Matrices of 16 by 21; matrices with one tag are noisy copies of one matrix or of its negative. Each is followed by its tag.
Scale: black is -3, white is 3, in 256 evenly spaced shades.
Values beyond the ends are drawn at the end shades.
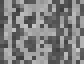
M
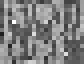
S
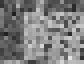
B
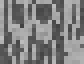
S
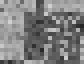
B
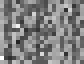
M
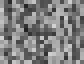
M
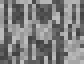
S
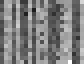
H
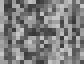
M
